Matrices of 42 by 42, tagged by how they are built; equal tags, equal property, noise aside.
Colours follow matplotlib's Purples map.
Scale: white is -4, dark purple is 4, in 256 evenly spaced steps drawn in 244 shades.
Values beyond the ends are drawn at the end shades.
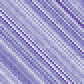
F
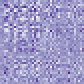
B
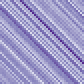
F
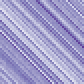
F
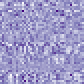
B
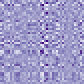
B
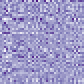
B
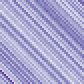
F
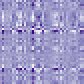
B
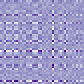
B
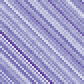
F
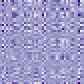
B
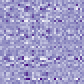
B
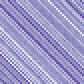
F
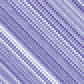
F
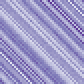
F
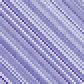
F
